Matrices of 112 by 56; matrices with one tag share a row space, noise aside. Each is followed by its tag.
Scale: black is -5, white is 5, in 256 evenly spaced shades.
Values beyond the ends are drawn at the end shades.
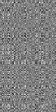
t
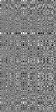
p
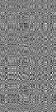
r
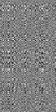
t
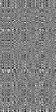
t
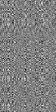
t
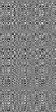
t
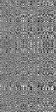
p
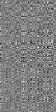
p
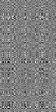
t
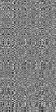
t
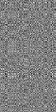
r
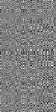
p
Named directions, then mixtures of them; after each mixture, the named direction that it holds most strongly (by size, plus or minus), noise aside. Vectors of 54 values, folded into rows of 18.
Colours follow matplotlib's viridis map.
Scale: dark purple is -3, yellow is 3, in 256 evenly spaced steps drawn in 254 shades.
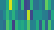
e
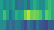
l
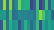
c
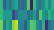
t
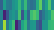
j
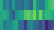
l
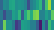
j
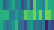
l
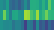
l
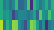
t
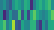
j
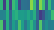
c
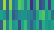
c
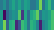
j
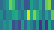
e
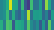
e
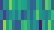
j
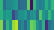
t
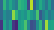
t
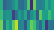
t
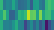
l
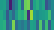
e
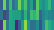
j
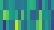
j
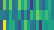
c
